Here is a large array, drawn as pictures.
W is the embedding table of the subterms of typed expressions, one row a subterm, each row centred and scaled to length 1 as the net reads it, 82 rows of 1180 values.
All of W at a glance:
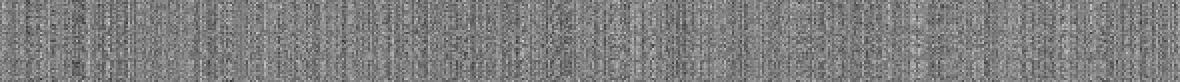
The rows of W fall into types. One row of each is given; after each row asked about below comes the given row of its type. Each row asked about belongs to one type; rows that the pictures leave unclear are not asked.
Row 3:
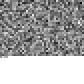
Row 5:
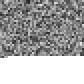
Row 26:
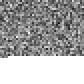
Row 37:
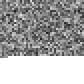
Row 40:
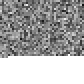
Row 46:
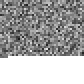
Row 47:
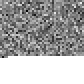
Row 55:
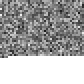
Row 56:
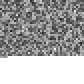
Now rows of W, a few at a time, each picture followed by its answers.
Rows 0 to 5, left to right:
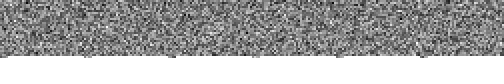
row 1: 56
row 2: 26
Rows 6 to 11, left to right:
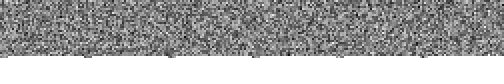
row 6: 40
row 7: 46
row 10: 56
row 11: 55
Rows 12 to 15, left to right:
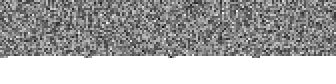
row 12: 3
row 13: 5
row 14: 47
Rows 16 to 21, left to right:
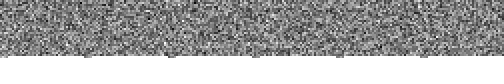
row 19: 37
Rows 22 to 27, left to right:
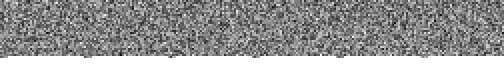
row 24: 5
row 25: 56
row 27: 40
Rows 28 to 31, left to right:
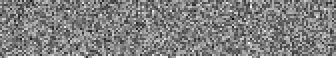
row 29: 5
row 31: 40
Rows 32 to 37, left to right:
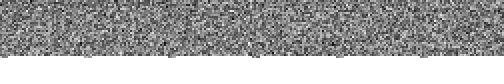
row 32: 26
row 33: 56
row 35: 46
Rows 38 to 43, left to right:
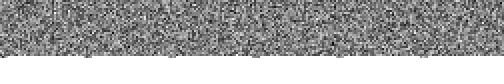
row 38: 47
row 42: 37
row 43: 3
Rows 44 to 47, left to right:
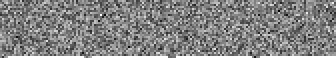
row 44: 5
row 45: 56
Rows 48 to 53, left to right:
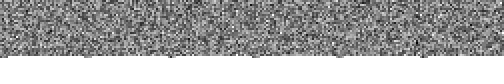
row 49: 3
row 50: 55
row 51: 55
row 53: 37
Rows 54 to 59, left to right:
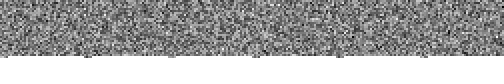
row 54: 40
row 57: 40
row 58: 55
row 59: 37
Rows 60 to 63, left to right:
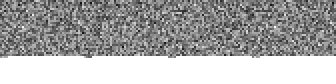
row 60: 3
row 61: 26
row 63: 56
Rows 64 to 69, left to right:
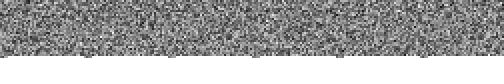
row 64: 5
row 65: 26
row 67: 37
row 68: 46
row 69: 56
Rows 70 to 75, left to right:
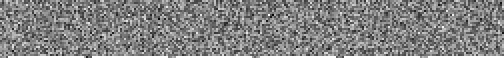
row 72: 3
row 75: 3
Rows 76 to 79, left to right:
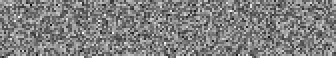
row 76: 47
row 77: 55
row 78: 46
